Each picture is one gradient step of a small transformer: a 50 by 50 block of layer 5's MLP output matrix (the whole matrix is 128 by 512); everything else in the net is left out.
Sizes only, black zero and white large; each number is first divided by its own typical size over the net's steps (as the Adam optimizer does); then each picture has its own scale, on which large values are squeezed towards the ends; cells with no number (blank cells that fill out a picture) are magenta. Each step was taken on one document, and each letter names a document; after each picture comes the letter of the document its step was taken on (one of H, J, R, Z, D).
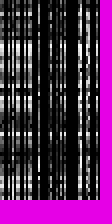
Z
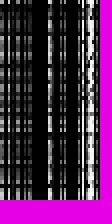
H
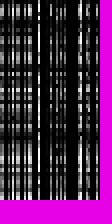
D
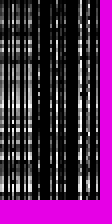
D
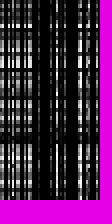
D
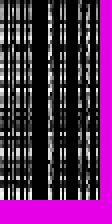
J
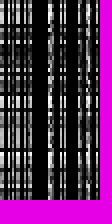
J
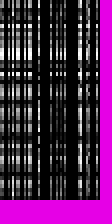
D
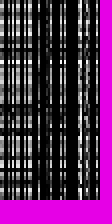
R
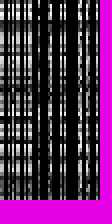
Z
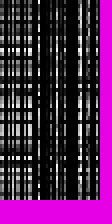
D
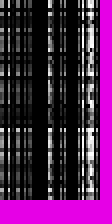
H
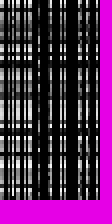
R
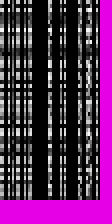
J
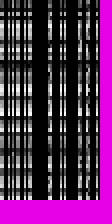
Z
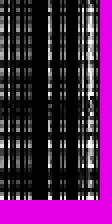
H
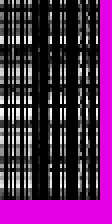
R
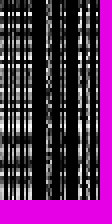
Z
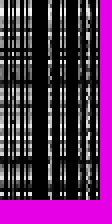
J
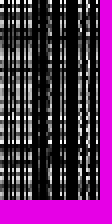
Z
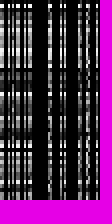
Z
